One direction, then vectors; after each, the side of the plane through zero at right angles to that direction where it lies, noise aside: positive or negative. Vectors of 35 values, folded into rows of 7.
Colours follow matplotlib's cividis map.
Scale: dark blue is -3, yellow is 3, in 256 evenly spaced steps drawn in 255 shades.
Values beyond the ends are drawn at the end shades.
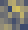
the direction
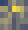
positive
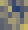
negative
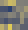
positive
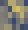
positive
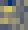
negative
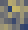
positive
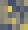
negative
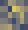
positive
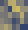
positive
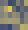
negative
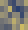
negative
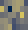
positive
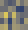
negative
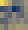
negative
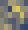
positive
